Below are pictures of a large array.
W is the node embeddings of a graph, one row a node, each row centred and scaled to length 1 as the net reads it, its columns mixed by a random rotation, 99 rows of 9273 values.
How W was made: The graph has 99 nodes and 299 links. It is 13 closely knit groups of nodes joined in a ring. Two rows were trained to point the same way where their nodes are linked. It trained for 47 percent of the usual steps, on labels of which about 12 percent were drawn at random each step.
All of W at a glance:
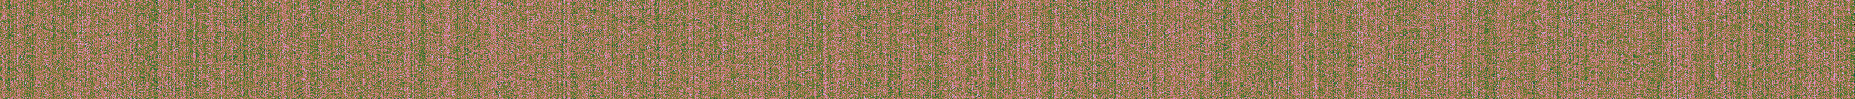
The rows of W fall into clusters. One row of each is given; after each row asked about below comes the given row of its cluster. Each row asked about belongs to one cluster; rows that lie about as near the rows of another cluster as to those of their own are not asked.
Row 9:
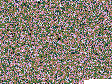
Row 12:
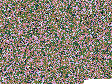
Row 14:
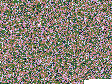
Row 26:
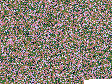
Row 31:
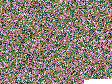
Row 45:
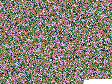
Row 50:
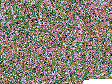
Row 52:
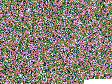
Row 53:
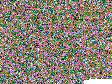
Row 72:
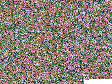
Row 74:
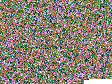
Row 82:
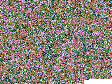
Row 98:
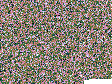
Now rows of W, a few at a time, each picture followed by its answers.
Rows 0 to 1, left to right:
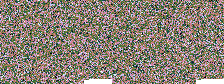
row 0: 9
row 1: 52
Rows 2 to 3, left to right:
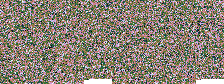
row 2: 82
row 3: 98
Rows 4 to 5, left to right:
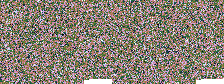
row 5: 52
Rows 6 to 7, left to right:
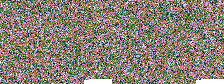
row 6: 14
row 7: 53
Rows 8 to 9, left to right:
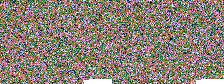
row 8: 53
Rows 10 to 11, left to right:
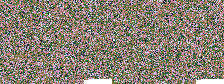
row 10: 12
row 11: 98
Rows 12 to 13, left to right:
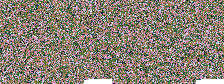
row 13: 74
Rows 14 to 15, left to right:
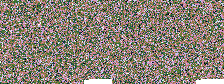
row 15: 53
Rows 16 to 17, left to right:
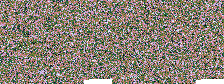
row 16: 26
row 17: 45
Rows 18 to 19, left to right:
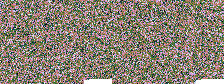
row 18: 26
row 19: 50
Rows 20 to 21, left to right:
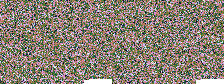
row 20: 9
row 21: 52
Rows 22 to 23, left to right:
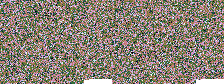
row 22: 45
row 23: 31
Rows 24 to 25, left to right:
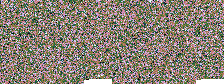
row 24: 50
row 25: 98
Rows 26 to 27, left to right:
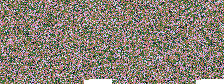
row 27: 72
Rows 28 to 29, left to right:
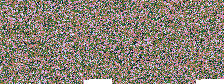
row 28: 26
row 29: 31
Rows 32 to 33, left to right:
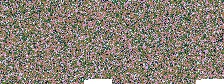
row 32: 14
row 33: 53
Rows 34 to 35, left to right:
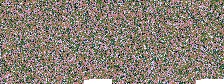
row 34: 52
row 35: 52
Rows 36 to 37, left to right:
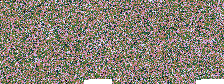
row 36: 14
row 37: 98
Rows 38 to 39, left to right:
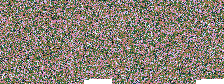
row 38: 82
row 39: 31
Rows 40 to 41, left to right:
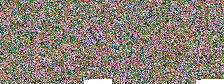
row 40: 72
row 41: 98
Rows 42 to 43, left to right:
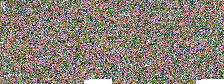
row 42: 14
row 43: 98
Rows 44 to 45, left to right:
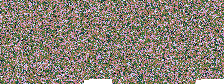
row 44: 9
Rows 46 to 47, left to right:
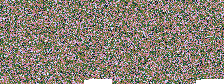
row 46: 12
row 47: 50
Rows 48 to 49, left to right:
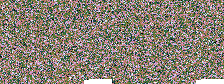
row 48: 53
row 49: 9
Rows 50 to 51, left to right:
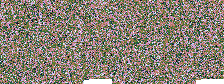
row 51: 98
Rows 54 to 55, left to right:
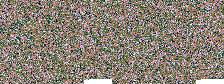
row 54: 72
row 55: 45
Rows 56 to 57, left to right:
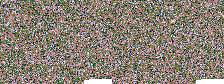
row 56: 45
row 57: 45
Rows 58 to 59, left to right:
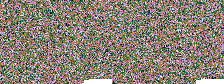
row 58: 50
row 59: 45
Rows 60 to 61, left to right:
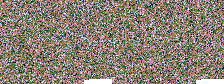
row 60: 31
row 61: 14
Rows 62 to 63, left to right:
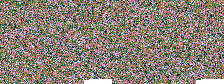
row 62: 53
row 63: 74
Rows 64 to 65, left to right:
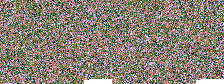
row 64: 45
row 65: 12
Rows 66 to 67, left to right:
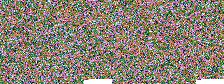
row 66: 26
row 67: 72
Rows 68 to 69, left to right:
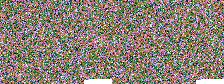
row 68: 14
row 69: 14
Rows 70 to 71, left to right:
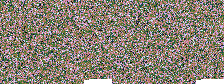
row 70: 31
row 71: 74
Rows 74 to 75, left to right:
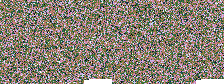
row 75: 50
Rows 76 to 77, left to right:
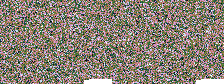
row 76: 74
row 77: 74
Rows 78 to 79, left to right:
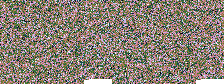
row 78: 14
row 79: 14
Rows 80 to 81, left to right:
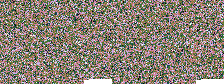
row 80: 53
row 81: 98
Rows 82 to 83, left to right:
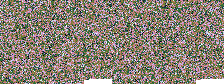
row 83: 82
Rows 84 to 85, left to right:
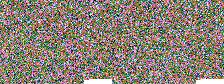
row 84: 72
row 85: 12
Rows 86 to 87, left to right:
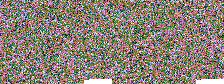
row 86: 82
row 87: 31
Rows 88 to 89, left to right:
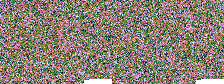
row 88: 9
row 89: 74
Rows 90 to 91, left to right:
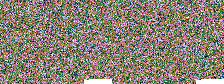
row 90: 52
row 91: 26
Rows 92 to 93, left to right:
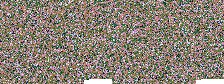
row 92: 74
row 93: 98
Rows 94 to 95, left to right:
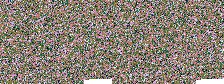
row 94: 26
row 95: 31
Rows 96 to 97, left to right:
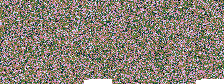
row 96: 12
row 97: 82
